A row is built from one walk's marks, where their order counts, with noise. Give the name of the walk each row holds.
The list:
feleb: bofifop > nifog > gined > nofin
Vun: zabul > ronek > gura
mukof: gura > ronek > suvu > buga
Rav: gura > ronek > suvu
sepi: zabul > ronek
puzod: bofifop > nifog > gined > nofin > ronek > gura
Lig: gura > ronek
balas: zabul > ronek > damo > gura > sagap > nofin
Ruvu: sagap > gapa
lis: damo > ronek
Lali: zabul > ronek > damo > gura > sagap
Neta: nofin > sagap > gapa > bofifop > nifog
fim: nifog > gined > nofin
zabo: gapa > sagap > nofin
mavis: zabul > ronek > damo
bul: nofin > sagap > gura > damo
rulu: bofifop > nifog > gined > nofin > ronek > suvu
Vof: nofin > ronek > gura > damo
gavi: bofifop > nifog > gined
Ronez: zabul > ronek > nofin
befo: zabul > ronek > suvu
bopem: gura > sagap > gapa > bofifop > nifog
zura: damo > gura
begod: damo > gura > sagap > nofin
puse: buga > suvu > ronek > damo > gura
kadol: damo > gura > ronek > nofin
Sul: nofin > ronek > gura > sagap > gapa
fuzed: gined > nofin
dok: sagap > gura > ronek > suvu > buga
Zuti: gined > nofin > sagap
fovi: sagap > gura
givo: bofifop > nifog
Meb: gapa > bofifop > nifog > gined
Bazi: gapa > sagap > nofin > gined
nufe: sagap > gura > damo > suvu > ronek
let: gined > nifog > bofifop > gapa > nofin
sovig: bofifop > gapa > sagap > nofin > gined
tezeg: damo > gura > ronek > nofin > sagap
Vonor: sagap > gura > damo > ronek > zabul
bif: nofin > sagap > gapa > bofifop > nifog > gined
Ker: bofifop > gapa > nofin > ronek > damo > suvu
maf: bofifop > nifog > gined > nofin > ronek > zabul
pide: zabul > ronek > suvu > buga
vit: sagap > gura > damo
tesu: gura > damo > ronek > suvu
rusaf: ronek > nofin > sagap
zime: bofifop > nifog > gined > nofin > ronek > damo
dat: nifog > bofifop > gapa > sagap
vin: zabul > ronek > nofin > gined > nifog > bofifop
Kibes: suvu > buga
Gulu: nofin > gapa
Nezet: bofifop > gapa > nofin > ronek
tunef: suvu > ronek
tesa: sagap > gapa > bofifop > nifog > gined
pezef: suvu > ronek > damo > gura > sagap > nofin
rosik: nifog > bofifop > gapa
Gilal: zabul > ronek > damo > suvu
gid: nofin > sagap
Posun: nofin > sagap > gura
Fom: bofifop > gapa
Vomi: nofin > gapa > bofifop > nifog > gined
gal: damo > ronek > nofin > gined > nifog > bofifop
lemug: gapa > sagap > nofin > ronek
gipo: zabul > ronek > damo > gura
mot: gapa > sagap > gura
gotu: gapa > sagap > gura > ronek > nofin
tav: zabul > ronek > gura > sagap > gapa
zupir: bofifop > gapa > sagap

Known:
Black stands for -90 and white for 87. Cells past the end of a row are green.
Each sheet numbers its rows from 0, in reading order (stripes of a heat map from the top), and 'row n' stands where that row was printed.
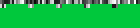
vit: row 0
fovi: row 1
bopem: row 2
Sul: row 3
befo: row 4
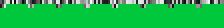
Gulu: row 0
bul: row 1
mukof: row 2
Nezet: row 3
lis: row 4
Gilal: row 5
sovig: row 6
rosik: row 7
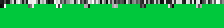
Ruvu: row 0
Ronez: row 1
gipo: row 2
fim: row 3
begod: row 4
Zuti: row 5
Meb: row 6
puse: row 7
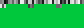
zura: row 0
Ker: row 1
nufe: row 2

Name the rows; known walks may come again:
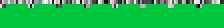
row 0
zime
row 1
lis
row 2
Ker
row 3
rusaf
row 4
Lali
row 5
begod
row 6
kadol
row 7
Gilal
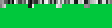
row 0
tezeg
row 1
Ruvu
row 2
Lig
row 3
rosik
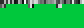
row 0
sovig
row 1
rulu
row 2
Sul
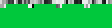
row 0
balas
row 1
puzod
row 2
Ronez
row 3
Vun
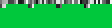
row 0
gotu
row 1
tav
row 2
befo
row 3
Gulu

